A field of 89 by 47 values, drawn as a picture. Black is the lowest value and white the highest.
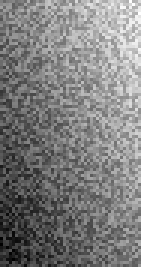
The bottom left is the ninth with the lowest average. The values follow a bell shape. The texture is fine-grained noise. The ninth with the highest average is the top right. Neither half mirrors the other. Values rise toward the top right. There are no regular stripes.
